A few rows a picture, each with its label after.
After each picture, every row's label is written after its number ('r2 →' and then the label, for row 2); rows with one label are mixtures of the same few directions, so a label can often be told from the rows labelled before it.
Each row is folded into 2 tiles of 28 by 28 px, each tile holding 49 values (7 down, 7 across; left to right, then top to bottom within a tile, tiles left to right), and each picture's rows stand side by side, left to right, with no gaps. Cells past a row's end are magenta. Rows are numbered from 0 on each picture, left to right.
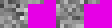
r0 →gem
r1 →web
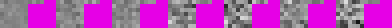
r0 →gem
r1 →gem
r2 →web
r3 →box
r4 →web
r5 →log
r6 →log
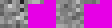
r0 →log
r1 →log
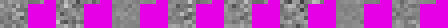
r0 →gem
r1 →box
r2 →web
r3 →log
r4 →log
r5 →log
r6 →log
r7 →log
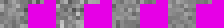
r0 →gem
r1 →web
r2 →web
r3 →gem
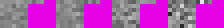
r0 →gem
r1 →gem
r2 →log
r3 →gem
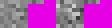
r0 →gem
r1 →gem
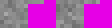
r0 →box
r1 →web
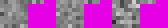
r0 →gem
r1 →gem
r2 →box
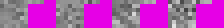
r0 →gem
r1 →gem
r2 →web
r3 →web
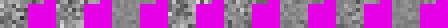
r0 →gem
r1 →web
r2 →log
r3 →gem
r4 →web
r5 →log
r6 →log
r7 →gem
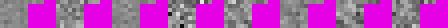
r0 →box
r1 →web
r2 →gem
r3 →gem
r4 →log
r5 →box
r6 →web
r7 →gem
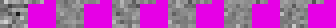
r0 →box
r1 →box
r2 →box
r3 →box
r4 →gem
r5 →gem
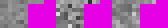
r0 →log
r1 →gem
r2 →web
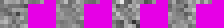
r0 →box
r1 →log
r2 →log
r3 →gem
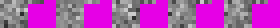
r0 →web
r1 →gem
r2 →gem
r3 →gem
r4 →gem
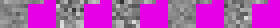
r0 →box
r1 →web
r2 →log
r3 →web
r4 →gem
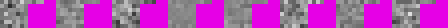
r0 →box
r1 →box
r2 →web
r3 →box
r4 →box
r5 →gem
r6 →web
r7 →box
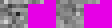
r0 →box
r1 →web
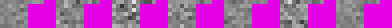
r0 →log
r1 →box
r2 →log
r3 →gem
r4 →box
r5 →log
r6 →gem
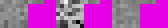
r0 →web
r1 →log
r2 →box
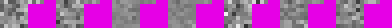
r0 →gem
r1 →box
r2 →gem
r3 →log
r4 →gem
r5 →log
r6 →log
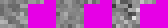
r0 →web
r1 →gem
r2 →gem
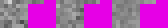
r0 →log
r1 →gem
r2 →web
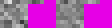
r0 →log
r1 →log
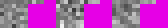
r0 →gem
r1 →web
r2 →web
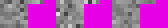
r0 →log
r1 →gem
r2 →box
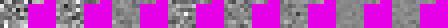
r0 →web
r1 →log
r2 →box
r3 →box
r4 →log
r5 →box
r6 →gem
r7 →log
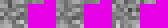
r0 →log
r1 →log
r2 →web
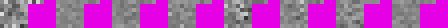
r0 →gem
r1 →gem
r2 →log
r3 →gem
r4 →gem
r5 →log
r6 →log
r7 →box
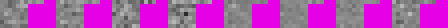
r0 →box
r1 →box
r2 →gem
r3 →box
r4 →box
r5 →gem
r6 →gem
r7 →box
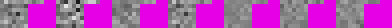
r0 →box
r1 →log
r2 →web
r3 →box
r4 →web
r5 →web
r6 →log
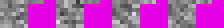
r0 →log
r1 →box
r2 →web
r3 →web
